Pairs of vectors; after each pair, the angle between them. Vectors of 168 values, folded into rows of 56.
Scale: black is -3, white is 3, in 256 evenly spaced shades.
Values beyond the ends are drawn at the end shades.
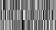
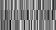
orthogonal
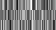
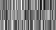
orthogonal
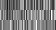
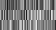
nearly parallel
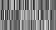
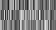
nearly parallel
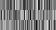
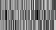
partly opposed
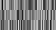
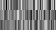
partly opposed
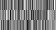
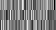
nearly opposite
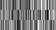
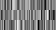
nearly opposite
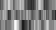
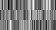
partly opposed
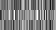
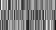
partly opposed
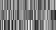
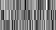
partly aligned
